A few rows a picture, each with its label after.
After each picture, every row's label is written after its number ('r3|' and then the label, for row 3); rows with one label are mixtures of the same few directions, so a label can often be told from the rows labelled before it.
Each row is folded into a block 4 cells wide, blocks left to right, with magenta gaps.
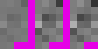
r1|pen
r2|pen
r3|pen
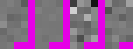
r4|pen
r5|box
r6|box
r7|box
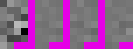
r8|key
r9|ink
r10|ink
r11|key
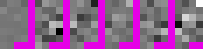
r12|box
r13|key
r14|pen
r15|pen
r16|ink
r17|pen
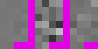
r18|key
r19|ink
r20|pen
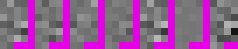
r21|ink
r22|ink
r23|pen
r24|key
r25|ink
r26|box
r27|key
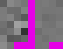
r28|key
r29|pen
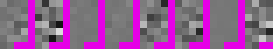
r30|key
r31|ink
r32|box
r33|pen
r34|pen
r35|key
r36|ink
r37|ink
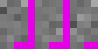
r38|box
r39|key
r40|pen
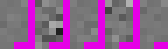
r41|pen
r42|key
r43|key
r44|box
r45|box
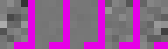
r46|pen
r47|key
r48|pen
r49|box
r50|key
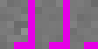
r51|key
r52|box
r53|pen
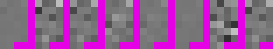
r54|box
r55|box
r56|box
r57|pen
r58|pen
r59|pen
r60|ink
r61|box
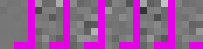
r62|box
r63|box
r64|key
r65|box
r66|box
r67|key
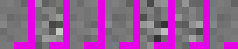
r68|pen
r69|key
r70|ink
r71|pen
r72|ink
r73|ink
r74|pen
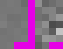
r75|pen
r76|key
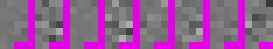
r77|key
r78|ink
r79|box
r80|ink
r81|pen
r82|key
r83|ink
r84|pen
